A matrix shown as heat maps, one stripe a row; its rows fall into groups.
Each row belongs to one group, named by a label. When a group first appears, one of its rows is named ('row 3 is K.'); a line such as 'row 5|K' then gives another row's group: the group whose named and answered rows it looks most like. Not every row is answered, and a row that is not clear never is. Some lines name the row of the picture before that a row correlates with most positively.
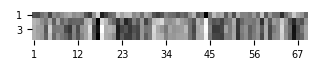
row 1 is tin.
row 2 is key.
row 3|key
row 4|key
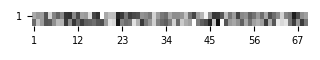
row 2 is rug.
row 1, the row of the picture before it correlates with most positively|3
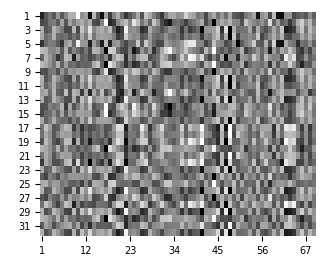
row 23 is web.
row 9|tin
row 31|rug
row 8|key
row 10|web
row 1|rug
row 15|tin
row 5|rug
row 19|rug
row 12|key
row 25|key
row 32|web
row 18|rug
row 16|web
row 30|key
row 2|tin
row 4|web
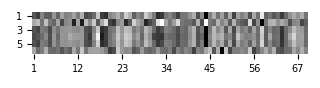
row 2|key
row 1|tin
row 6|web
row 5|tin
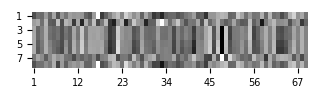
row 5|web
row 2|key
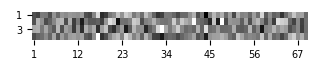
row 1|tin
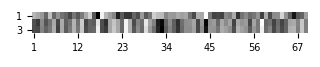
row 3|tin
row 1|key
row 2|tin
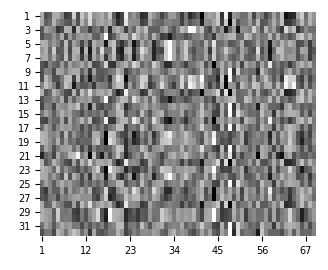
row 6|key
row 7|key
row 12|web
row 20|rug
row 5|key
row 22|web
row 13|tin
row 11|rug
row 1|web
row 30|key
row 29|key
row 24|key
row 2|web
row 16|tin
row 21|rug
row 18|key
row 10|rug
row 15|rug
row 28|web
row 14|rug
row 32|rug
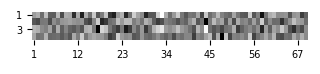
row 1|key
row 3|key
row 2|tin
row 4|web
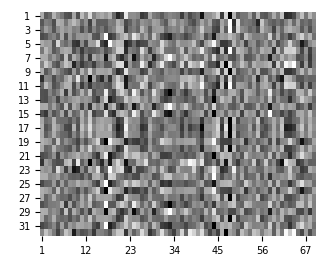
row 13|tin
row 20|web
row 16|web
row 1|web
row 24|key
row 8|rug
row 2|rug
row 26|key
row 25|tin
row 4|tin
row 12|tin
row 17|web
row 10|rug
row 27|web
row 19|key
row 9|web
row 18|web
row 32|rug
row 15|tin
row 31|tin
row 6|rug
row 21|tin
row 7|key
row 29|key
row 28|tin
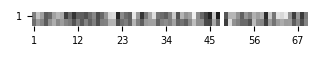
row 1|rug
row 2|rug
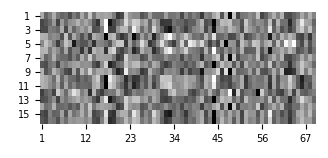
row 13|tin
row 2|tin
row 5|rug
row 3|tin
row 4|key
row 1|web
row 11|key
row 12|rug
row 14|web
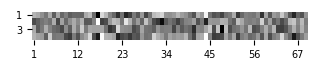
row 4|key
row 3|web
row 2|tin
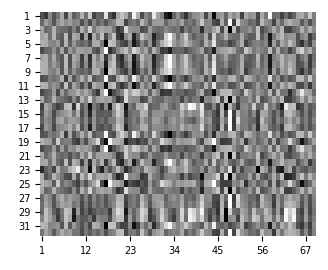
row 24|web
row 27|rug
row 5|key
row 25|key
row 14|rug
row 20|tin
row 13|web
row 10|tin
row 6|tin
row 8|key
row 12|tin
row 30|rug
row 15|rug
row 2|rug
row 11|key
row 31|key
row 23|rug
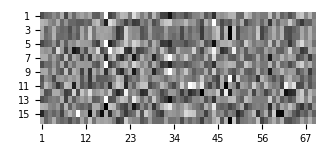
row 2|key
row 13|tin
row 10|rug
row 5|tin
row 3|web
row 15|rug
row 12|web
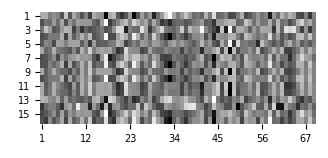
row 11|web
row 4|tin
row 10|tin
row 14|rug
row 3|rug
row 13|key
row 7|tin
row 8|tin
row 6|web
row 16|tin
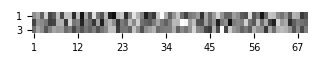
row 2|rug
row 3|rug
